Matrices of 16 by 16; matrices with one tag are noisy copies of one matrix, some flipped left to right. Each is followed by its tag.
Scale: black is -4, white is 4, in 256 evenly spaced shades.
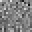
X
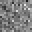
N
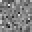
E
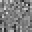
X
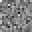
E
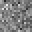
N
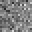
N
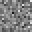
E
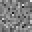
E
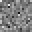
E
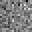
N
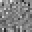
X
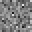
E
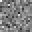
E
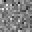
N
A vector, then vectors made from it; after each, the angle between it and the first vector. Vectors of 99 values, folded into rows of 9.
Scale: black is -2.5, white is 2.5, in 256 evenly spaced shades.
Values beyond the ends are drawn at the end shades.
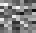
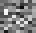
orthogonal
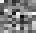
orthogonal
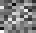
orthogonal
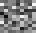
partly aligned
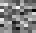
nearly parallel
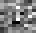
partly aligned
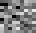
nearly opposite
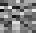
nearly opposite
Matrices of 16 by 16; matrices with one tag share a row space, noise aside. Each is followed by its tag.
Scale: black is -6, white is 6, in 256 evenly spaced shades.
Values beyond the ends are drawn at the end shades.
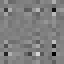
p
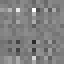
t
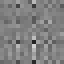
t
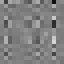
p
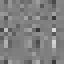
p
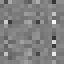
p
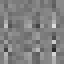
p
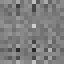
t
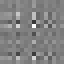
t
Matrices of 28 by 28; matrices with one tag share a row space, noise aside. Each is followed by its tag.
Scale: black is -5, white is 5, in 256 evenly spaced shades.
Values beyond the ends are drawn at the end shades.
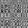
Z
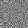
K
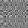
K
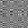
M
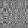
K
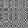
K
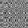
K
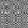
Z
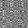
M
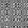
Z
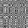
K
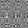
Z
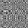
K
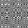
Z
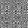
Z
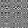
Z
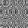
K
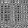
Z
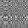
K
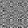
M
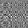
K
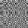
K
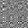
M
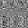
M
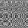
K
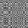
K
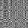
K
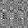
M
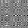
Z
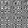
Z
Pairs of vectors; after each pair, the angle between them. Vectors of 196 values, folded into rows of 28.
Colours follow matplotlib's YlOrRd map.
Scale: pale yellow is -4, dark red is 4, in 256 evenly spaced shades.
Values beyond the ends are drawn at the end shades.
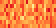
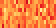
orthogonal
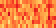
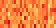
partly opposed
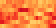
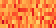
partly aligned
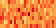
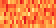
nearly opposite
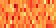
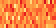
nearly opposite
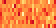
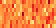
nearly opposite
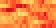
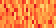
orthogonal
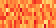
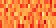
partly opposed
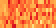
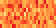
partly aligned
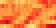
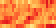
nearly parallel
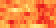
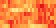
nearly parallel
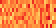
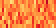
orthogonal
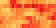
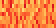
orthogonal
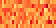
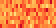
partly opposed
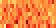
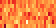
nearly opposite
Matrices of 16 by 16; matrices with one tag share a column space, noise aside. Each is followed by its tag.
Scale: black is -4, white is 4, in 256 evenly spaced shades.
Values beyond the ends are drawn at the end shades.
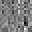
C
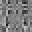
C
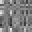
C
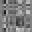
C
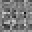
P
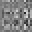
P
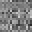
P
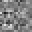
P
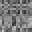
C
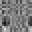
C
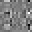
P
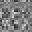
P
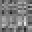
C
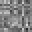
C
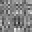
C
